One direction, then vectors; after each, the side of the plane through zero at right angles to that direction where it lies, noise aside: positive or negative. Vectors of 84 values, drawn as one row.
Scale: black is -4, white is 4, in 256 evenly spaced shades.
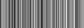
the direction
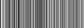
positive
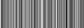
negative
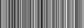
positive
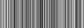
positive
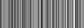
positive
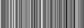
negative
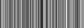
positive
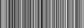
positive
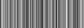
positive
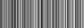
positive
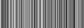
negative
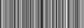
positive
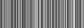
positive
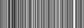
positive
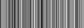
positive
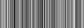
positive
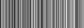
positive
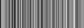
positive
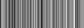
positive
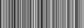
positive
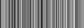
positive
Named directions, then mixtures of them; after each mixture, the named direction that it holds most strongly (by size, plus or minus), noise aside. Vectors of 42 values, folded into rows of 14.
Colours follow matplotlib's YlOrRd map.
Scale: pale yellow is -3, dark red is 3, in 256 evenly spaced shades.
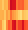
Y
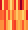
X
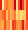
X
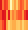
Y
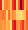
X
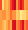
Y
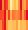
Y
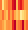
Y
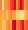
Y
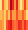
X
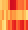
Y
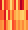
X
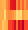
Y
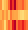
Y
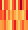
X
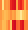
Y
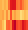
Y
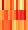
X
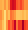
Y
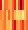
X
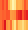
Y
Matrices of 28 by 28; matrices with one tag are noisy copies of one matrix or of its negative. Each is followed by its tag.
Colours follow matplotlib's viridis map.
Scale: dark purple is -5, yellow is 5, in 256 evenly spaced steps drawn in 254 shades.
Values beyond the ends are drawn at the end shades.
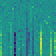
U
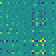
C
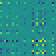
C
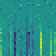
U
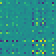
C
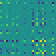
C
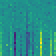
U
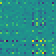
C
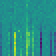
U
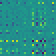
C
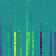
U
